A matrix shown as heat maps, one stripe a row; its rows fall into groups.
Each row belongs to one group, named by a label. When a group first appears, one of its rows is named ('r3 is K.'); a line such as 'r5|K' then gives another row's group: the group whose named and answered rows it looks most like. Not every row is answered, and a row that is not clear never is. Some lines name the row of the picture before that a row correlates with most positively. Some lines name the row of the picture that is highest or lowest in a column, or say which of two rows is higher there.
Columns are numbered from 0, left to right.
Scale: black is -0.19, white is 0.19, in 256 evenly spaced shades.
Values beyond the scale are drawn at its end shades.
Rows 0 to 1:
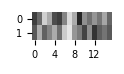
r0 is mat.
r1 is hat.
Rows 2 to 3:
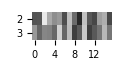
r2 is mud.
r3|mud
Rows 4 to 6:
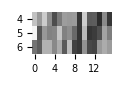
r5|mud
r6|mud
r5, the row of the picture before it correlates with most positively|3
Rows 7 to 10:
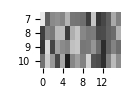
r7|mud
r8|hat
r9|hat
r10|hat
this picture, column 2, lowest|9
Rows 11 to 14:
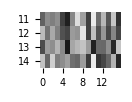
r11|mat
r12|mat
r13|hat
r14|mud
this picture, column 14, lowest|13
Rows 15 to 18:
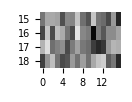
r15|mat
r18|mat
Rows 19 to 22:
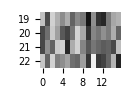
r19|mud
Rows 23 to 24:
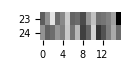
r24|mud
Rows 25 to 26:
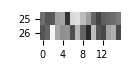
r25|hat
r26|mud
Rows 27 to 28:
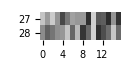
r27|mat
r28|mud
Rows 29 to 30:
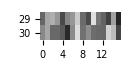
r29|mat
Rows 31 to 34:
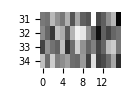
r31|mud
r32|hat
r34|mud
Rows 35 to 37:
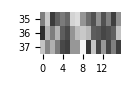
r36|hat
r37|mat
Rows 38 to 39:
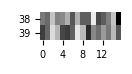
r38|mud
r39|mat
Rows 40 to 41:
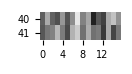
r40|hat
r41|hat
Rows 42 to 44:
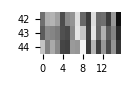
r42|mat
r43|mat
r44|mat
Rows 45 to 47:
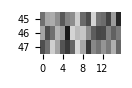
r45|mat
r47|mat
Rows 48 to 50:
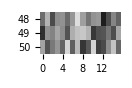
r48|hat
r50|mud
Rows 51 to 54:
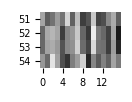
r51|mud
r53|mat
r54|mat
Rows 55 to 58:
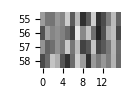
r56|hat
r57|mud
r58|mat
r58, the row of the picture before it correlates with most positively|54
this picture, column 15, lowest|56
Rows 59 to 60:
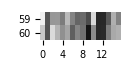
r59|mud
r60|mud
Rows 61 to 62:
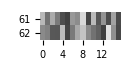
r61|mat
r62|hat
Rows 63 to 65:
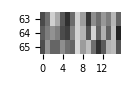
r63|mat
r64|mat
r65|hat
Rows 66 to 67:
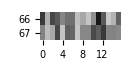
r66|hat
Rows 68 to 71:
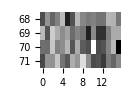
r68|hat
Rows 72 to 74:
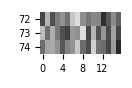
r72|hat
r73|mat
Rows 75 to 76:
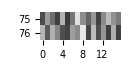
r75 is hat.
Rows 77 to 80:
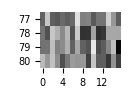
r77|hat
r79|mud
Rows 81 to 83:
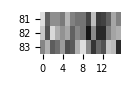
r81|mud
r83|hat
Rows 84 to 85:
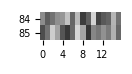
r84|mud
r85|mat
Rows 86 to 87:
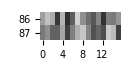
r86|hat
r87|hat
